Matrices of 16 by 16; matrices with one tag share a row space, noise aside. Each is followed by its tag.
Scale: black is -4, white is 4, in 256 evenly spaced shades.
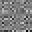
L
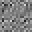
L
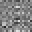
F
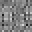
L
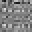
F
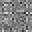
L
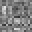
F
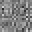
L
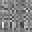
L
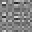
F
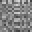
F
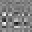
F
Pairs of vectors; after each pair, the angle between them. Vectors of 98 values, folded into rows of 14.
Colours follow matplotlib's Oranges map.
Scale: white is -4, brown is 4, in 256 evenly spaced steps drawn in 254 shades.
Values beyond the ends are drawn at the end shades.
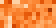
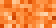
partly aligned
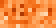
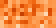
nearly parallel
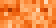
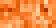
nearly parallel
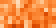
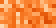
partly aligned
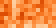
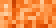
nearly opposite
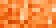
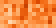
nearly opposite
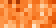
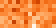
partly aligned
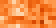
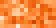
nearly parallel
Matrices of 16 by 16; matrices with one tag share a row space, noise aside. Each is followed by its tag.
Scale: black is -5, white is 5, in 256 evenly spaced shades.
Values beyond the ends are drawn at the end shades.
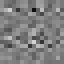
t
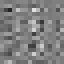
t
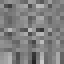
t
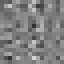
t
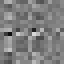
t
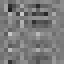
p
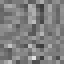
t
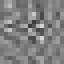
t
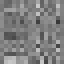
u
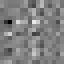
t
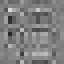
p
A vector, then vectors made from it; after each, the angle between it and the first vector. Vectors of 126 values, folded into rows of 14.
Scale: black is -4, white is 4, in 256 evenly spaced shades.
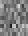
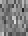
orthogonal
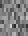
nearly opposite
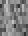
partly opposed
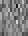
orthogonal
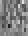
partly aligned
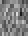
orthogonal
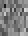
orthogonal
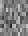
nearly parallel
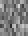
nearly parallel
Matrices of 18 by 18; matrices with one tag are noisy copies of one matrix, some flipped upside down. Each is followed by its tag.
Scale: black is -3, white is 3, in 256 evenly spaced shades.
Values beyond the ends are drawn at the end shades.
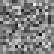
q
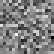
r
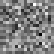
q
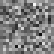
q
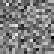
r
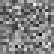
q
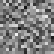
r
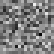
q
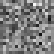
q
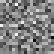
r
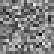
q
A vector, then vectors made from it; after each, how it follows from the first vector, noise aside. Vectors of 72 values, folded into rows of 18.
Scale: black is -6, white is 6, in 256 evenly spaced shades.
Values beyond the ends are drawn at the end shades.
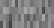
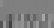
partly zeroed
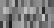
scaled up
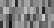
scaled up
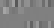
partly zeroed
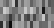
scaled up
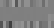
partly zeroed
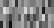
scaled up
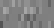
partly zeroed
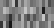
scaled up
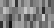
scaled up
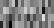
scaled up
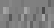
partly zeroed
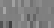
partly zeroed
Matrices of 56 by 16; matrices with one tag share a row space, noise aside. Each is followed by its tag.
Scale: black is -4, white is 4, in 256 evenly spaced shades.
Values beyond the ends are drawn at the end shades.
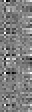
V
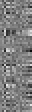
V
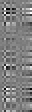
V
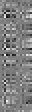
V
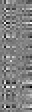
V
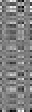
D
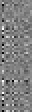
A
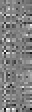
V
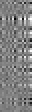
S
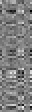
D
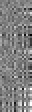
S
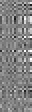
S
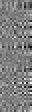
S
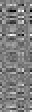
D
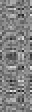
D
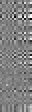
S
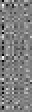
A
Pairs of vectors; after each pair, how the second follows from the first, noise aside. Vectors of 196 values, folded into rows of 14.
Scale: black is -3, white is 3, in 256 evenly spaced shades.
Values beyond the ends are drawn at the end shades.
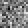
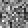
negated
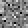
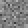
shrunk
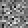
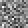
negated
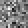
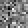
negated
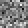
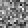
negated
